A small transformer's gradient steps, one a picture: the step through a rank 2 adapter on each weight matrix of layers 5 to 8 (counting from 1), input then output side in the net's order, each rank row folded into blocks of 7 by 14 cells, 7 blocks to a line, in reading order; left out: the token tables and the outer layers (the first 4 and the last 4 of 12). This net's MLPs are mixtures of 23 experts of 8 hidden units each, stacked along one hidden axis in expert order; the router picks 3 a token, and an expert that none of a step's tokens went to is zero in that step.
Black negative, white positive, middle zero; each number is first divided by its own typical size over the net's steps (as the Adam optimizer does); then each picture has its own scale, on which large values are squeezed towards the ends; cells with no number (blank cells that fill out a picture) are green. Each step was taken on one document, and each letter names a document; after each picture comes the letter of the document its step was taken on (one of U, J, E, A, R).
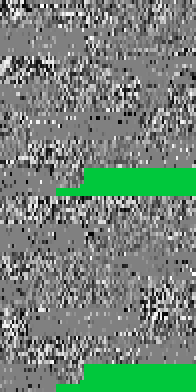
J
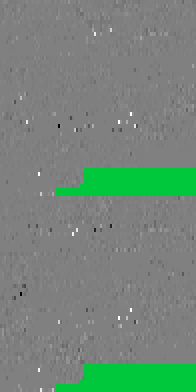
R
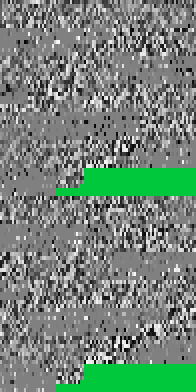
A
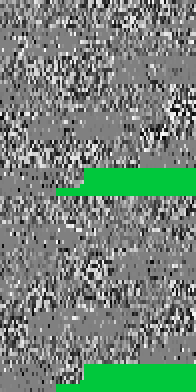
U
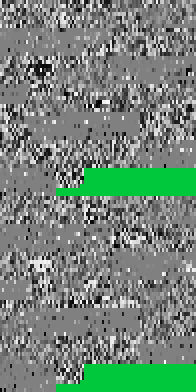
A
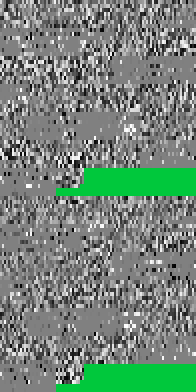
U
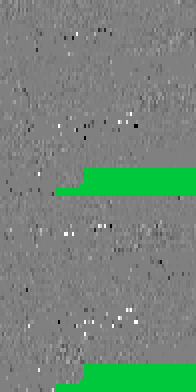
R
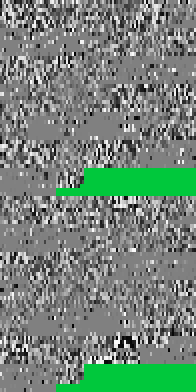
U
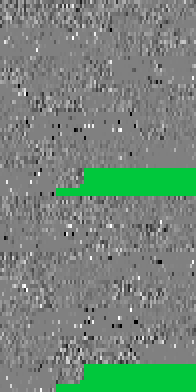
R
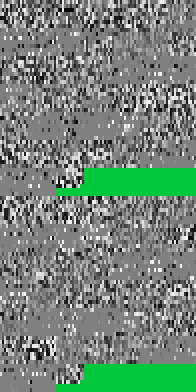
U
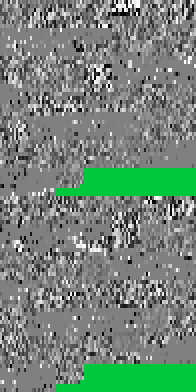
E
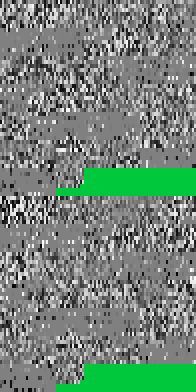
J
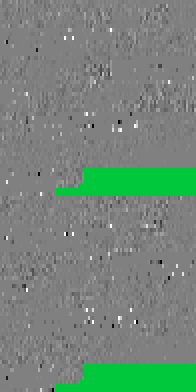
R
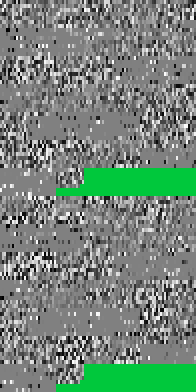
J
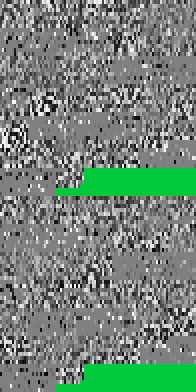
U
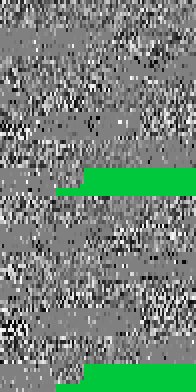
J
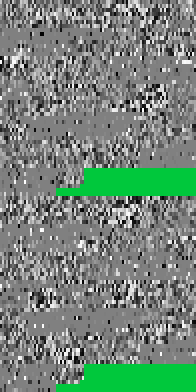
E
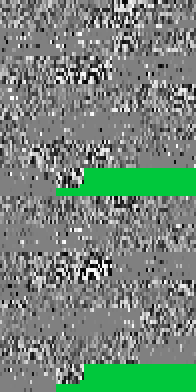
U
